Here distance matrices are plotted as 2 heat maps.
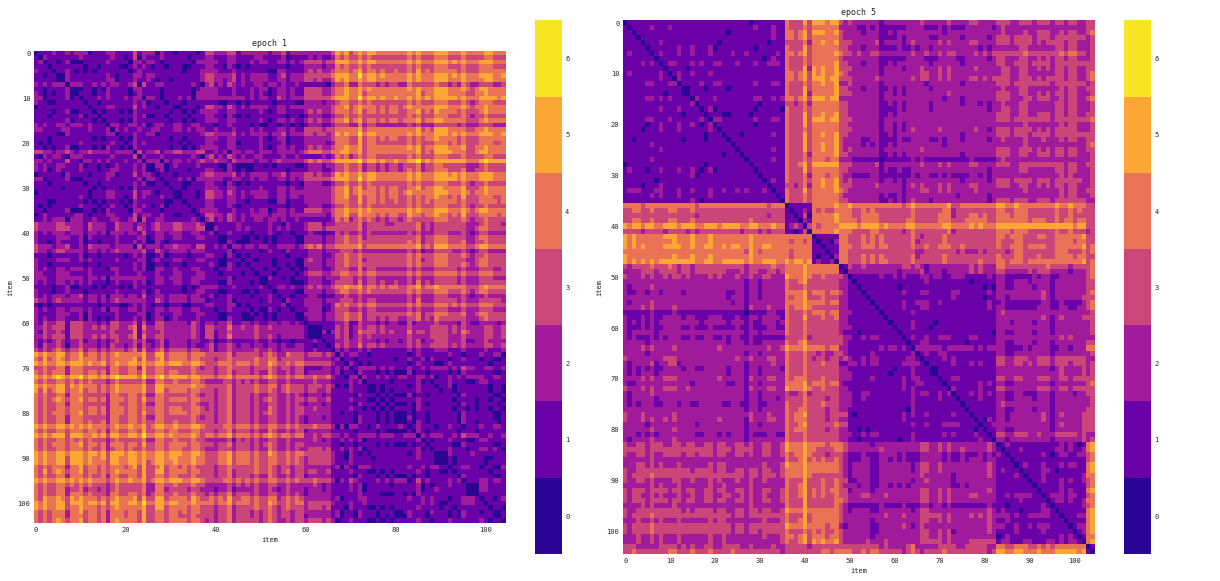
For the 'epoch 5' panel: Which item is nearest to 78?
80
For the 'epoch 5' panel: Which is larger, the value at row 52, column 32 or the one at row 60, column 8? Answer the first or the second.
the first
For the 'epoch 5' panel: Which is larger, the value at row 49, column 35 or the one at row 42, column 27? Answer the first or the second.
the second
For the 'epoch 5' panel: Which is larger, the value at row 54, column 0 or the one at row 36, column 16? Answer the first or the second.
the second
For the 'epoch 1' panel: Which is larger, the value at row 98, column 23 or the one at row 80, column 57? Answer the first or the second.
the first
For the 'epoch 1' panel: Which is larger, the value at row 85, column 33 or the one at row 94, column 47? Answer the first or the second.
the first
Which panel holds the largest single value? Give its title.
epoch 1
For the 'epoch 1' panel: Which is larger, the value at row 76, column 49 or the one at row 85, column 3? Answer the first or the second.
the second
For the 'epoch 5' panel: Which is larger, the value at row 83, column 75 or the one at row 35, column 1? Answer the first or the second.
the first
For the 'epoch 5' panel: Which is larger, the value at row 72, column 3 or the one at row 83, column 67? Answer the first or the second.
the second
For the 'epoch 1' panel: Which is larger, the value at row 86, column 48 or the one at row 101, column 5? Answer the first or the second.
the second
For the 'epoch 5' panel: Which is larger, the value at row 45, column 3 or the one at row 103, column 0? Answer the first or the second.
the first
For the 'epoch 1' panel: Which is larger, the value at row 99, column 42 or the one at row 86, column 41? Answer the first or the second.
the first
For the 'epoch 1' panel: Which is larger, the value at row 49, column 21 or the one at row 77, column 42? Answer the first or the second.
the second
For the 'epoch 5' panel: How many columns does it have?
105
